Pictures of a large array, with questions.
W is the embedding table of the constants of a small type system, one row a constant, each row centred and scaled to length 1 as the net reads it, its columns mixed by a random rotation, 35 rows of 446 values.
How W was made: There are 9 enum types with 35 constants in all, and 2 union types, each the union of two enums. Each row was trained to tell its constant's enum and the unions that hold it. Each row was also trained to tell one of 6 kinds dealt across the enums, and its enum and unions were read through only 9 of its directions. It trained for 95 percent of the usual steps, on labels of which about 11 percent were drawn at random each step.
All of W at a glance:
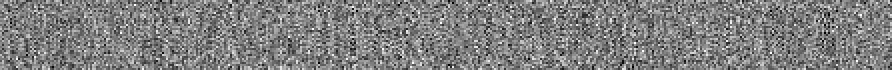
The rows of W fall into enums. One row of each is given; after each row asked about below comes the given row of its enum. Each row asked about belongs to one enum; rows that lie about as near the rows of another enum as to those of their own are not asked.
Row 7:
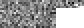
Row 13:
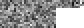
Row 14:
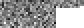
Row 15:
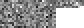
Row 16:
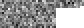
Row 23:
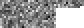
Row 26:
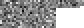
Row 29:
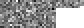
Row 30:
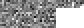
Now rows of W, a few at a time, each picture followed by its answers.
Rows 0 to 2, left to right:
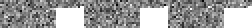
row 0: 16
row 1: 14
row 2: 15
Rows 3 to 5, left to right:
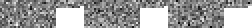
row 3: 29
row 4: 14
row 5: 30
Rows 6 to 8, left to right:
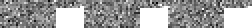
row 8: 7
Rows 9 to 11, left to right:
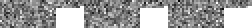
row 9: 26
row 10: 26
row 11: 26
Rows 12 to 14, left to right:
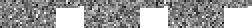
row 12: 7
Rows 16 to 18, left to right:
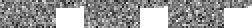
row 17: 14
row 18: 29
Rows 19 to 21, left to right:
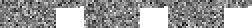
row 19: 16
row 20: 23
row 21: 26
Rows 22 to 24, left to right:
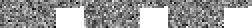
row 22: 16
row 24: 16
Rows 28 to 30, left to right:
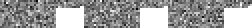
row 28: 29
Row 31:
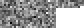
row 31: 23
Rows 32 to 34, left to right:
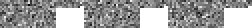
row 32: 13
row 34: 14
